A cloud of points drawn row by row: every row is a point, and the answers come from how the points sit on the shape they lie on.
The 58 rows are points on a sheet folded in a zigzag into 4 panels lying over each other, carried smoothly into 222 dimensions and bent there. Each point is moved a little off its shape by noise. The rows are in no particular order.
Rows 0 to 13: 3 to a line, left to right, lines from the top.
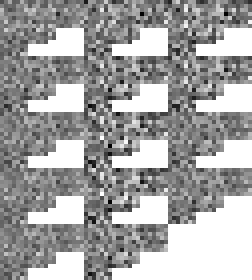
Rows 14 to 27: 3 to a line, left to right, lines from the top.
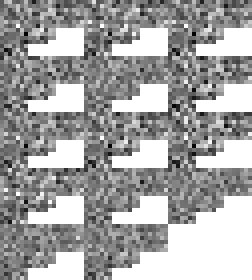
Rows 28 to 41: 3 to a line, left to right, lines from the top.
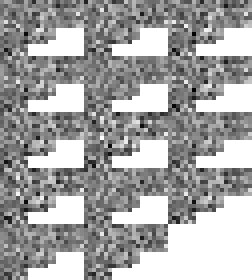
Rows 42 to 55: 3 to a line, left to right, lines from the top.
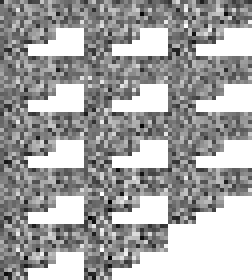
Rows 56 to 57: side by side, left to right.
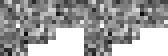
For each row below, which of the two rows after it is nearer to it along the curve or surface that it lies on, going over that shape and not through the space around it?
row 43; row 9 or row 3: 3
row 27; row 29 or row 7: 7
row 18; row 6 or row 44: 6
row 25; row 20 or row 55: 20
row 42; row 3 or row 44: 44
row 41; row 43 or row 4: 4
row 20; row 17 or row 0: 0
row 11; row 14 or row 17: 14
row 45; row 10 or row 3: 10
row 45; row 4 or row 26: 4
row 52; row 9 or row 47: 47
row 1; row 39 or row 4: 4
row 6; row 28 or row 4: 28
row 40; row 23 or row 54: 23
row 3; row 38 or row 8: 8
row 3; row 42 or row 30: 30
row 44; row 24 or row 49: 49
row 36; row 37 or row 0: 0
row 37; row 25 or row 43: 43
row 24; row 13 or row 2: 13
